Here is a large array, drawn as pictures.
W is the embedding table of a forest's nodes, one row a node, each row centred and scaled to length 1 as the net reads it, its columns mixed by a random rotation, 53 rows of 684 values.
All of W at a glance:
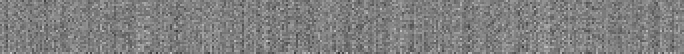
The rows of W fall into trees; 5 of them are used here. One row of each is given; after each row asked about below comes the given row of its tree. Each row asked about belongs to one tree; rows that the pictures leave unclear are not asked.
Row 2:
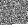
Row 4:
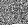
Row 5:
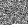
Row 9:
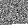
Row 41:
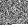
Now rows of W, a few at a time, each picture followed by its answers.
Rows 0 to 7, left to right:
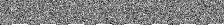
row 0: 41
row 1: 5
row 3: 4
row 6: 41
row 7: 2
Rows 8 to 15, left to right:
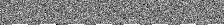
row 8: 9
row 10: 41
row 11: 5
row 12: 41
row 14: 2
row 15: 41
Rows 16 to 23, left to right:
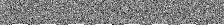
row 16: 4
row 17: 9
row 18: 2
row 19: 9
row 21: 5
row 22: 4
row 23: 9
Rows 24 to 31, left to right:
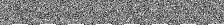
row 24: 4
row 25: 41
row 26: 41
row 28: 4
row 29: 41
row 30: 2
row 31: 2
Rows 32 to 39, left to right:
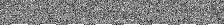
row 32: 9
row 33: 4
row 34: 9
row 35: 41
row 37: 9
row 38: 9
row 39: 4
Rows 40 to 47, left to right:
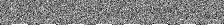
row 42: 9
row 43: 5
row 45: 4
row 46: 41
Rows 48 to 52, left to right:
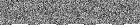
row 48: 41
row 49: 4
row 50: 4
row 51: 41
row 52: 2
